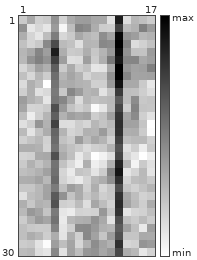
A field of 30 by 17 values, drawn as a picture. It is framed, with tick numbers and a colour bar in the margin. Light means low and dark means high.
There is no overall slope. Streaks run downward. Columns 5 and 13 stand out from the rest. Overall the values sit about 30% of the way up the scale. Most values sit low, with a long tail of high ones. The top right is the ninth with the highest average.
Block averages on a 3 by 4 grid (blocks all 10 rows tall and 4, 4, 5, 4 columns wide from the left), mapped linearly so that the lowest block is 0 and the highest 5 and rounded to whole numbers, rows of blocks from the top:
1 3 5 3
1 3 3 0
1 2 4 1
